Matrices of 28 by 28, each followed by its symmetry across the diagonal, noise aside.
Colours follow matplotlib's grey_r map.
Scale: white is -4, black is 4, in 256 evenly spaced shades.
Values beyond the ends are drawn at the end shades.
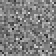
antisymmetric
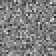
neither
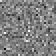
neither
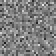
antisymmetric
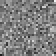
antisymmetric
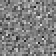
antisymmetric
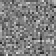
antisymmetric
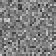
antisymmetric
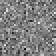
neither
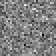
neither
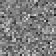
neither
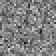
neither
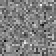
antisymmetric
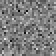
neither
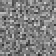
antisymmetric
